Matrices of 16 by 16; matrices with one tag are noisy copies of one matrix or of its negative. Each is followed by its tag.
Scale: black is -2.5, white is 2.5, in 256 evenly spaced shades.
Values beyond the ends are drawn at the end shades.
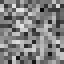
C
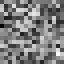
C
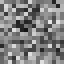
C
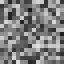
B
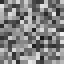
B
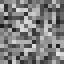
C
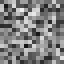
C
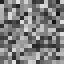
B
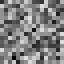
B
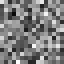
B
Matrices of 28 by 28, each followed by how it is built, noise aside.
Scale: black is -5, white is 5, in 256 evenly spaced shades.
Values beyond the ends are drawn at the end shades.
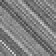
Toeplitz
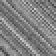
Toeplitz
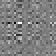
low rank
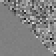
upper triangular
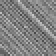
Toeplitz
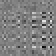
low rank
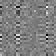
low rank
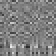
low rank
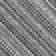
Toeplitz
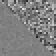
upper triangular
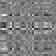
low rank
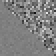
upper triangular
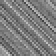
Toeplitz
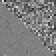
upper triangular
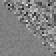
upper triangular
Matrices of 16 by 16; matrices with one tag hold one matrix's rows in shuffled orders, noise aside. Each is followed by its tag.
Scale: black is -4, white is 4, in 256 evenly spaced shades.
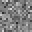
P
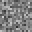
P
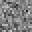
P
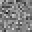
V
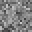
V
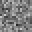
V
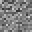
V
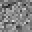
V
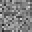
V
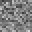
V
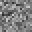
V
